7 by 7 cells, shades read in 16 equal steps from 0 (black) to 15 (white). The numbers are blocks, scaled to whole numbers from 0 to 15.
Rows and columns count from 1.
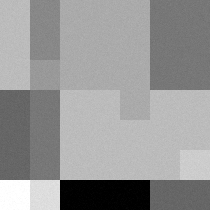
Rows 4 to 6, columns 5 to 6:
10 11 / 11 11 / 11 11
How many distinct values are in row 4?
4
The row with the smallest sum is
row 7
